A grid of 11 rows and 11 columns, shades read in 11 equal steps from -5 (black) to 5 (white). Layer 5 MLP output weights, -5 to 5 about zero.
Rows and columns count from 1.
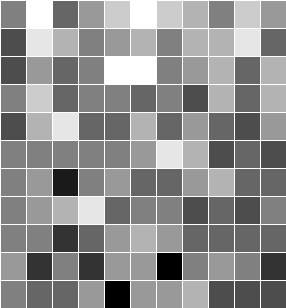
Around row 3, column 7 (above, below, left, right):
0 0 5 1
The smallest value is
-5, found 2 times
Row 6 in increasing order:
-2 -2 -1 0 0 0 0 0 1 2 4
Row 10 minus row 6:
1 -3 0 -3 1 0 -9 -2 3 1 -1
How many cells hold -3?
4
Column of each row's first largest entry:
2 2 5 2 3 7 9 4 6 1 8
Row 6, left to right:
0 0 0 0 0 1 4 2 -2 -1 -2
